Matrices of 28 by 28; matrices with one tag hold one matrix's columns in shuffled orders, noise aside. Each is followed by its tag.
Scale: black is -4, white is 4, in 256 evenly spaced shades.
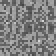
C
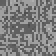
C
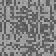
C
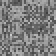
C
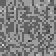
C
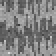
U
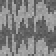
U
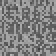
C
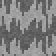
U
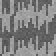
U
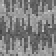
U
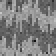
U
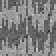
U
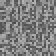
C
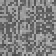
C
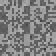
C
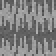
U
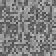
C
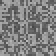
C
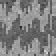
U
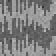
U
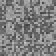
C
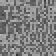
C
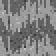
U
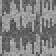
U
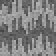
U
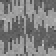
U
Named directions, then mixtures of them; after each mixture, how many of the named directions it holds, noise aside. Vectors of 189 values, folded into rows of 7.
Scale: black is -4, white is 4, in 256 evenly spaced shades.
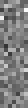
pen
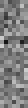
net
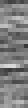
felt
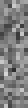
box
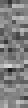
three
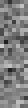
three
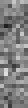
two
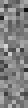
one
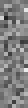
two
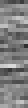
one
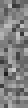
one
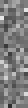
two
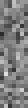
one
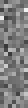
one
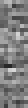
two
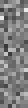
one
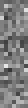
three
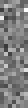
one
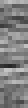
one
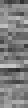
one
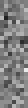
two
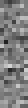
three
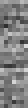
two
